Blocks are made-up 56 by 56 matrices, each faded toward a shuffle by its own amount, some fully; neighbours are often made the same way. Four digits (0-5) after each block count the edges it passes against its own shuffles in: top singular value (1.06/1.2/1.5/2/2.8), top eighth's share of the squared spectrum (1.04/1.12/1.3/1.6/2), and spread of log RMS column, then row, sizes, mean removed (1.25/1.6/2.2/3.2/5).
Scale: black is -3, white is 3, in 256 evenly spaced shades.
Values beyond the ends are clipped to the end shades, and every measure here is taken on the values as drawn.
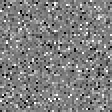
1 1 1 0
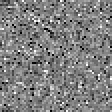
3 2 0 1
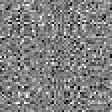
4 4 2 2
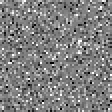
0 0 0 0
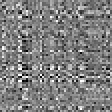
5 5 3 3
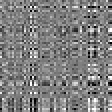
5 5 4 4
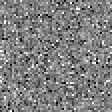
2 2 0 0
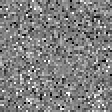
1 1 0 0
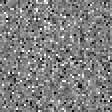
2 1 0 0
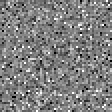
1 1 0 0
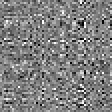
4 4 2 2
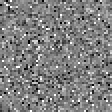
3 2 0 0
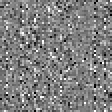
1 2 2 0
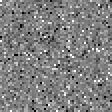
0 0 0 0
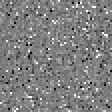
0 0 0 0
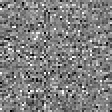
3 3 1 1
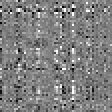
4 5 3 3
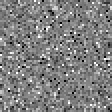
3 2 1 0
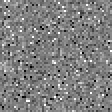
1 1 0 0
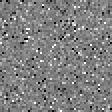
1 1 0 0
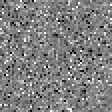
0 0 0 0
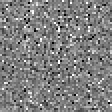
3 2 1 0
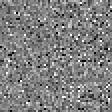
3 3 2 1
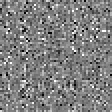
3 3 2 1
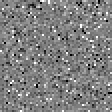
1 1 0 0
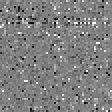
3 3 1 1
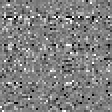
4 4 2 2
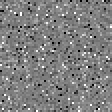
1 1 0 0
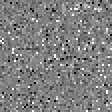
2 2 0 1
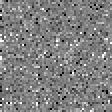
2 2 0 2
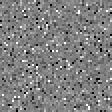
0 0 0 0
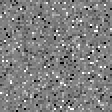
0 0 0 0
